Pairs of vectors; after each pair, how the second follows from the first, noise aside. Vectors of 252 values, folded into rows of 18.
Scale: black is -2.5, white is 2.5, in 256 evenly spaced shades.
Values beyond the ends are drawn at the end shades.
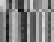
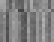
shrunk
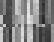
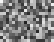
shuffled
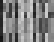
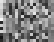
sign-scrambled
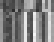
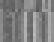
shrunk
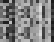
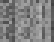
shrunk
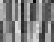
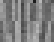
shrunk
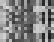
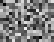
shuffled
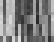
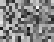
sign-scrambled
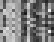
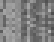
shrunk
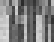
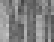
shrunk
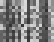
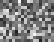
shuffled
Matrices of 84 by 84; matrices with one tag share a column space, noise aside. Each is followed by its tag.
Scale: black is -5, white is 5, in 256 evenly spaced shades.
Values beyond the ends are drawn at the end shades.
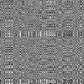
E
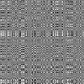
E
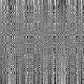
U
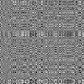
E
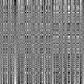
U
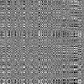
E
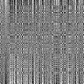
U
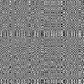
E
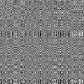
E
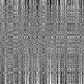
U
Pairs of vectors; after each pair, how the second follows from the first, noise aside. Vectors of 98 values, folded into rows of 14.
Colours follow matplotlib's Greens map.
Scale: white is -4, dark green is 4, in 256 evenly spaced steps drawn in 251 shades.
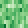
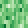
copied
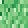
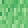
shrunk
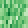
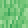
shrunk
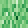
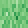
shrunk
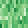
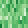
copied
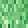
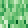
sign-scrambled
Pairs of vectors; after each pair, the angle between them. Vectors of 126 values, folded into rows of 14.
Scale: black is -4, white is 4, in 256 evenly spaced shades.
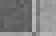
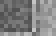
nearly parallel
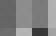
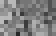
partly opposed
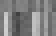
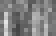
nearly parallel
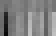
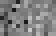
partly aligned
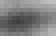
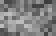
partly opposed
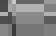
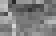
nearly opposite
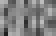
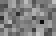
partly opposed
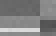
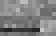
nearly opposite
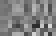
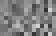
nearly opposite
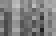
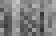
nearly parallel
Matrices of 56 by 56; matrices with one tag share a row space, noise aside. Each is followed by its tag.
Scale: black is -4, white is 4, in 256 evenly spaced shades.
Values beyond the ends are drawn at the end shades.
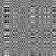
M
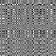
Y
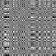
M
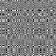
Y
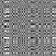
M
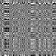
M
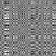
M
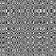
Y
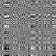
M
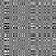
M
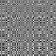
Y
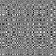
Y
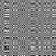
M
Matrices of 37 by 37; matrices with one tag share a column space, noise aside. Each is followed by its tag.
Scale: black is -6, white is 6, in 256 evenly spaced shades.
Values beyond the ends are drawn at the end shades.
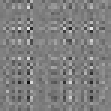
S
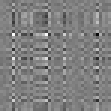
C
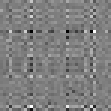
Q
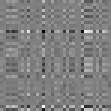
Q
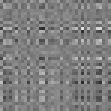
S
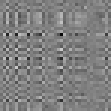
C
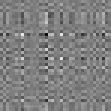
C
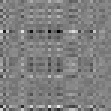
Q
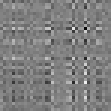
S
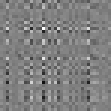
S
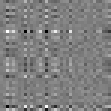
Q
